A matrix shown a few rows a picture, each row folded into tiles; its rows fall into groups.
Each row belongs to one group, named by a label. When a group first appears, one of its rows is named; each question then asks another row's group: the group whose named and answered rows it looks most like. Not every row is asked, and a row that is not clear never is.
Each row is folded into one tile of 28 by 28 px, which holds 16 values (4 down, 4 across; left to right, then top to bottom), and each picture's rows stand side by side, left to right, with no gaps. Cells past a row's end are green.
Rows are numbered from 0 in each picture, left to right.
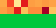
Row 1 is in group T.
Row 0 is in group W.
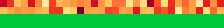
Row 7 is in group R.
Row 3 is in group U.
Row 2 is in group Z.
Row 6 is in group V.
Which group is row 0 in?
U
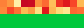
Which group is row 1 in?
V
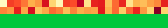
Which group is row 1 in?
Z
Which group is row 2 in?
R
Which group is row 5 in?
T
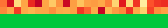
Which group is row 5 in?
R
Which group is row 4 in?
W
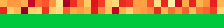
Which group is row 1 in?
V
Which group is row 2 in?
R
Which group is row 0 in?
Z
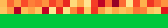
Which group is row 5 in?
Z
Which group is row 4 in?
U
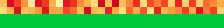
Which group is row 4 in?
V
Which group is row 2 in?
R
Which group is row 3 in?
Z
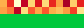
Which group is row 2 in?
W
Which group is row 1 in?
W
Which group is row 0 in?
W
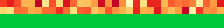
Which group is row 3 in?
Z
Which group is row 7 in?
R
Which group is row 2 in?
Z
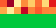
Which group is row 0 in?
U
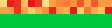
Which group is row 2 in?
T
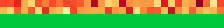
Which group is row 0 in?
V
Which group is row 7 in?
U
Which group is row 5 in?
W
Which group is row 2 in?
V
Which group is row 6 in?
Z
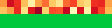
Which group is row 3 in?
R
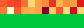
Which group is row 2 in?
T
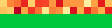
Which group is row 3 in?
Z
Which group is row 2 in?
V
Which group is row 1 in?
Z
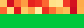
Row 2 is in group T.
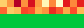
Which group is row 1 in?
U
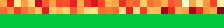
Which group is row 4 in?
T
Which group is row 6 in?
U
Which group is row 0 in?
W
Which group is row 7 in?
Z
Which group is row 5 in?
Z
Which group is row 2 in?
V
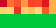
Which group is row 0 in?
V
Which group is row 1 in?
V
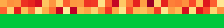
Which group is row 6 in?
T
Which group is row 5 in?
W
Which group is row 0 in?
T
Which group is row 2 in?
T
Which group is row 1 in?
U
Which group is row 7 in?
Z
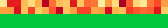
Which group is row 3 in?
U
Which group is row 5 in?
R
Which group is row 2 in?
Z
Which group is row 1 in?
Z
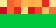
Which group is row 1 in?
Z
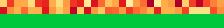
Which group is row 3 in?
Z
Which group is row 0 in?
Z
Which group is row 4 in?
W
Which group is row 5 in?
W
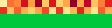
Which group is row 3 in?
V
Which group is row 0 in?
R
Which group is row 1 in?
W
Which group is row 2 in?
Z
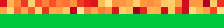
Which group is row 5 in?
Z
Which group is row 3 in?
U
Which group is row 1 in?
T
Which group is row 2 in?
T
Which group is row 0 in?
V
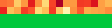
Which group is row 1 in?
U
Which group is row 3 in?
U
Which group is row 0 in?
U
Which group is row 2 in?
V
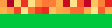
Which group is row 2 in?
W
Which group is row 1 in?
R
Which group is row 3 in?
V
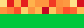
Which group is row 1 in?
T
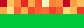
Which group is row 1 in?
W
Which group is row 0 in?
V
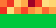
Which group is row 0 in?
U
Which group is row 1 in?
U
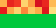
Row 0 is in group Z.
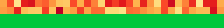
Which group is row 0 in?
W
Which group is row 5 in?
U
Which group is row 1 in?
V
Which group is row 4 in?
V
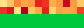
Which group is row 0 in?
Z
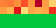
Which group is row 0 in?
T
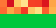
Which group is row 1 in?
V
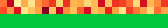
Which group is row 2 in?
Z
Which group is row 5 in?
V
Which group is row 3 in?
Z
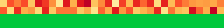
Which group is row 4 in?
R
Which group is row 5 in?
W
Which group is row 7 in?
T
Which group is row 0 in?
T
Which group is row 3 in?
V
